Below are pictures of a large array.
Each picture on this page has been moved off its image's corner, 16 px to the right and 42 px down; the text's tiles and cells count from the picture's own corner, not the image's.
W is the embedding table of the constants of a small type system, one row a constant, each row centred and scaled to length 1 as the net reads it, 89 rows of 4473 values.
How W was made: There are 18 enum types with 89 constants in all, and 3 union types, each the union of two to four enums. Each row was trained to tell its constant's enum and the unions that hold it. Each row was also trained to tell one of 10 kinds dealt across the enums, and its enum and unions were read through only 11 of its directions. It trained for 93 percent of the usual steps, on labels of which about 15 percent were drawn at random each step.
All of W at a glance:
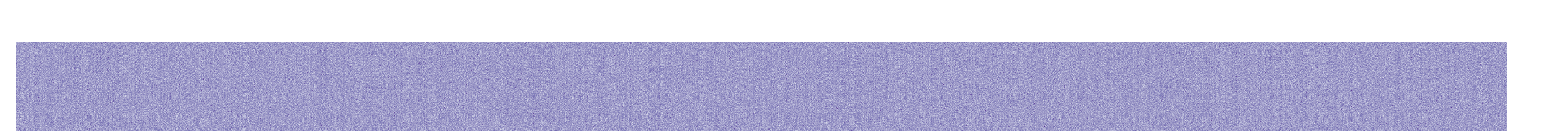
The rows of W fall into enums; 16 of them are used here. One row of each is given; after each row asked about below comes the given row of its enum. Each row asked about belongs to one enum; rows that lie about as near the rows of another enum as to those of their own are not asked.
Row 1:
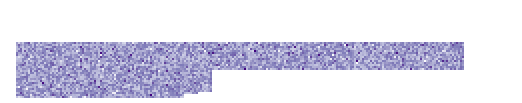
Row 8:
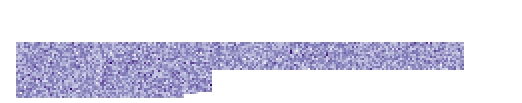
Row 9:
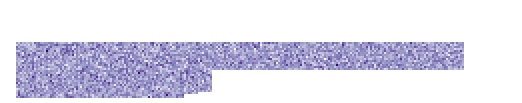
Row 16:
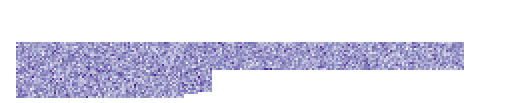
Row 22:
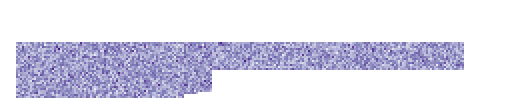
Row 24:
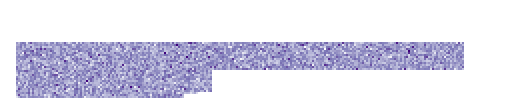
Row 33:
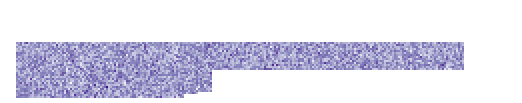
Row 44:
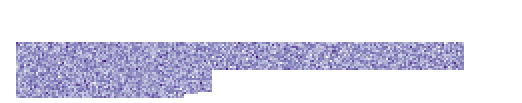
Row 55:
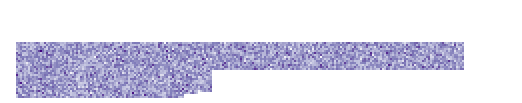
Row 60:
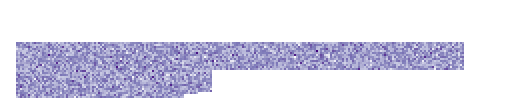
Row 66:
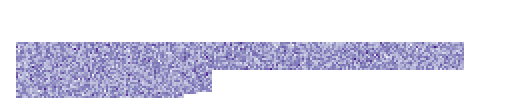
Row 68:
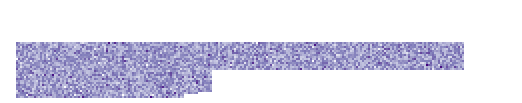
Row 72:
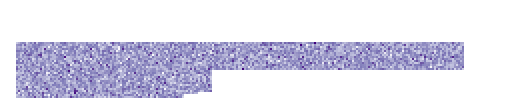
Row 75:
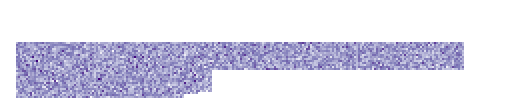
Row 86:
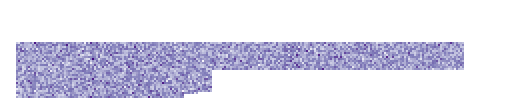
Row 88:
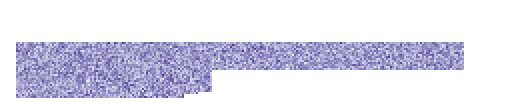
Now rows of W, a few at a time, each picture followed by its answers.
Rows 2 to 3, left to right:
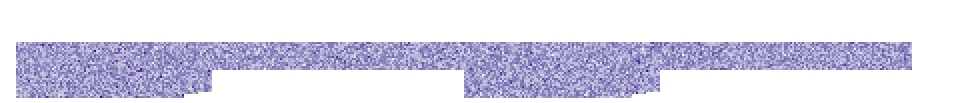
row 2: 88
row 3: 16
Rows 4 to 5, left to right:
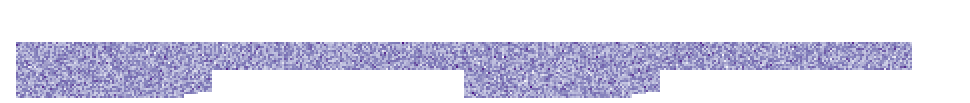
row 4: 22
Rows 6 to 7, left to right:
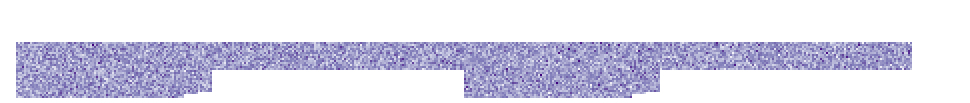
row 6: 44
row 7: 8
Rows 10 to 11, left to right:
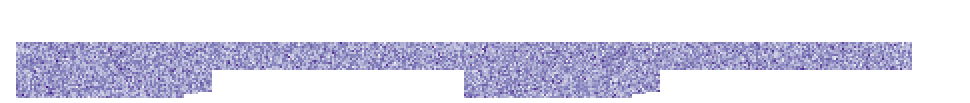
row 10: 8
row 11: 9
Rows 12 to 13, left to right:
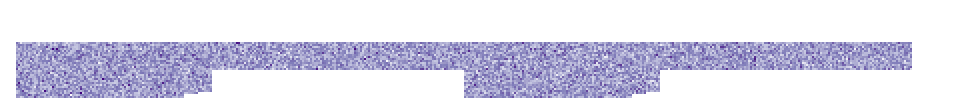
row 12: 68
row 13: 55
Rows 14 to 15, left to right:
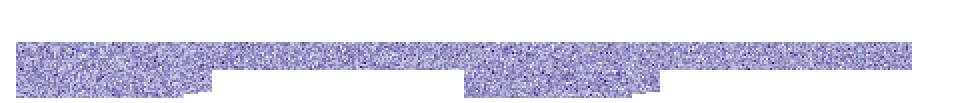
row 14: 66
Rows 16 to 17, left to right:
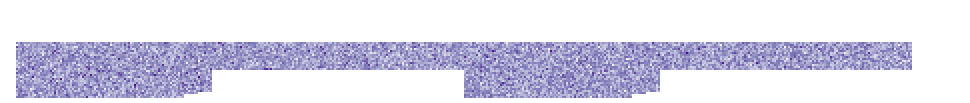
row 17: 33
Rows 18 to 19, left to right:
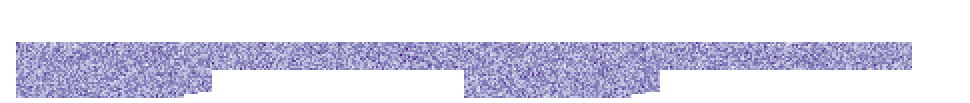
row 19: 72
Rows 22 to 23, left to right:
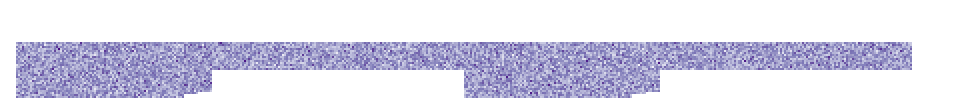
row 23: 8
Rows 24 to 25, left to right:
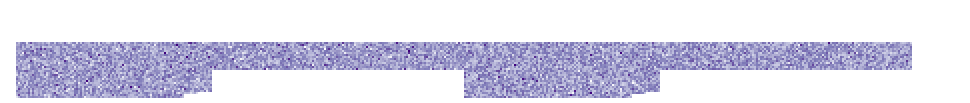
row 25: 66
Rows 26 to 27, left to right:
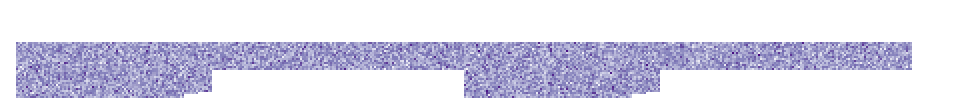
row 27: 1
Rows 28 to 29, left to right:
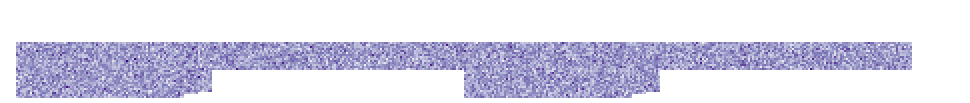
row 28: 24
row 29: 72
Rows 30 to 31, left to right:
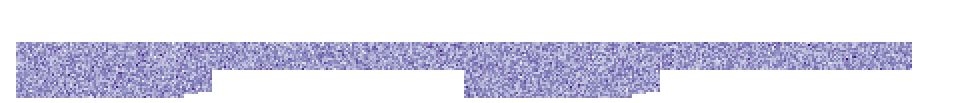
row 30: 1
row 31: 16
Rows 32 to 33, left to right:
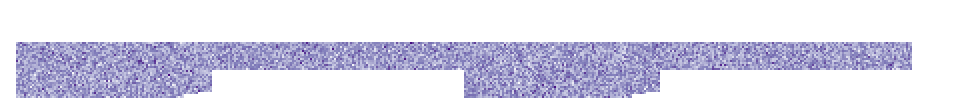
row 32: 60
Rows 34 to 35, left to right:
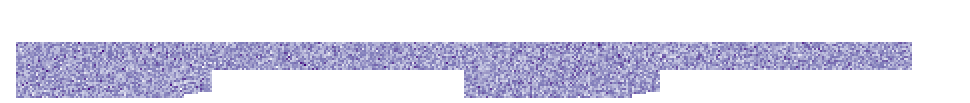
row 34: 66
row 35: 22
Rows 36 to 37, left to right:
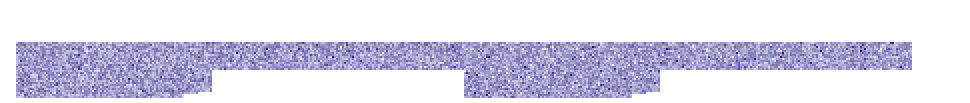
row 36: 1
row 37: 1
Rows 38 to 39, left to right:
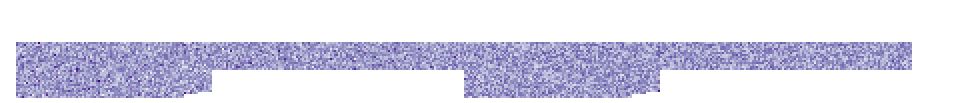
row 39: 68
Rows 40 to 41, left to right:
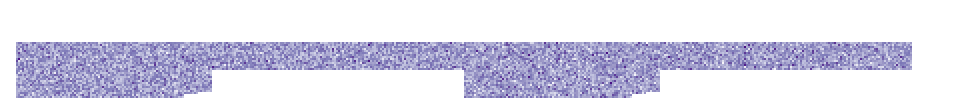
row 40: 9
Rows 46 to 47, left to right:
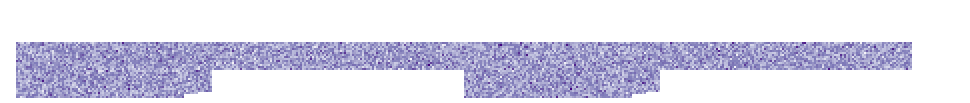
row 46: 8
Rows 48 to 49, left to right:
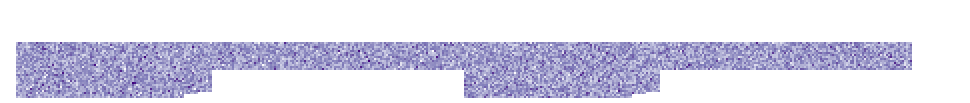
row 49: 60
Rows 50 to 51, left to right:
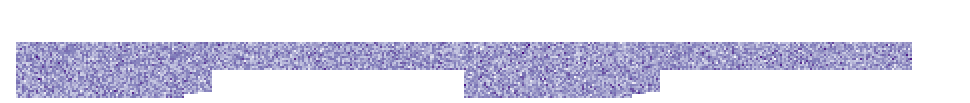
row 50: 8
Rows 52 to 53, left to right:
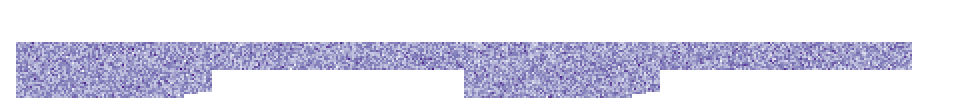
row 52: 22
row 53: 55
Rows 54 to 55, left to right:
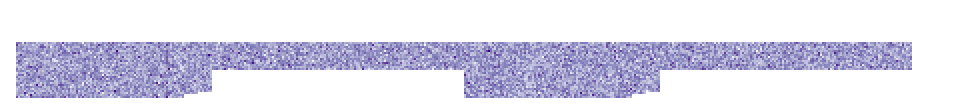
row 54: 55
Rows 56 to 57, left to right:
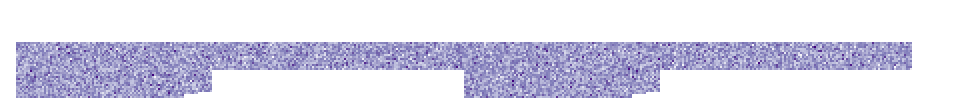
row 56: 44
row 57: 16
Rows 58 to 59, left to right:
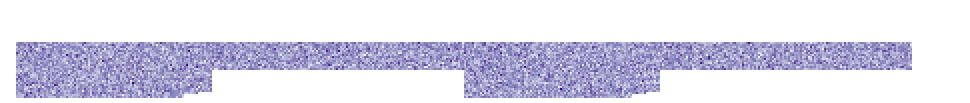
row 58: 1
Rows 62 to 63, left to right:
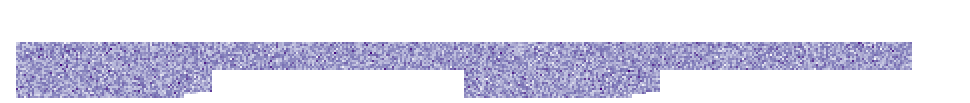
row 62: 24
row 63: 68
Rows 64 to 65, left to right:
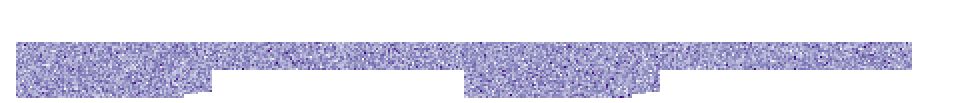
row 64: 72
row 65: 22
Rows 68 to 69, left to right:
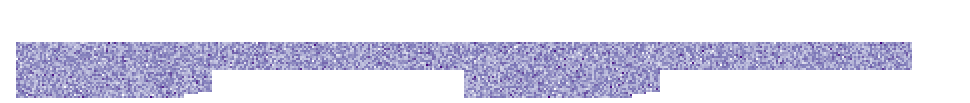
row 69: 88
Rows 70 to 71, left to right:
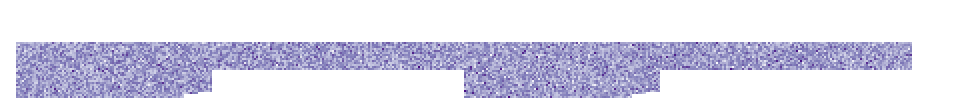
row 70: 68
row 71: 66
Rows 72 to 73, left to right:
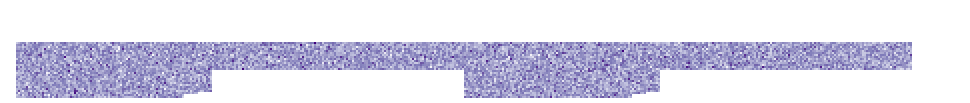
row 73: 66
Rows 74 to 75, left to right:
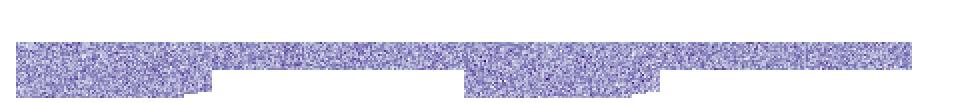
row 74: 55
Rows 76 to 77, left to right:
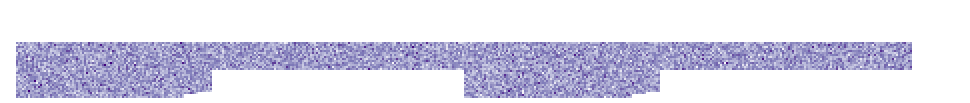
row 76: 9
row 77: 9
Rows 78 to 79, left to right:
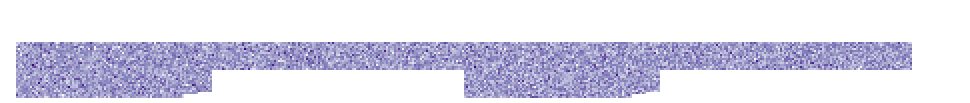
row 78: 72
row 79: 9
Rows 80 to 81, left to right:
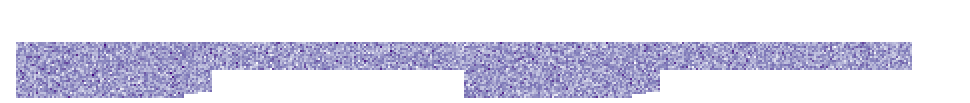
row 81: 16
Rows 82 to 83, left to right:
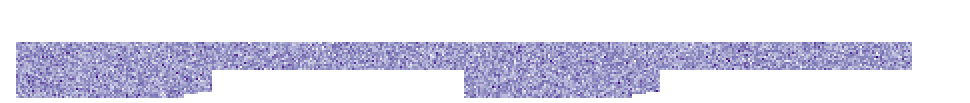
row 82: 44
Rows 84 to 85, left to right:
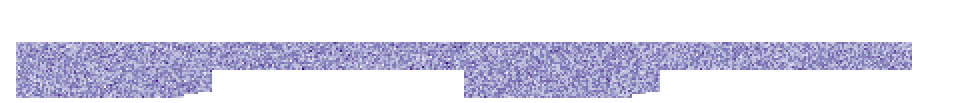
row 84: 68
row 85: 22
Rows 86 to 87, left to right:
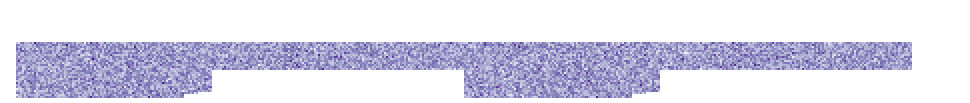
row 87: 86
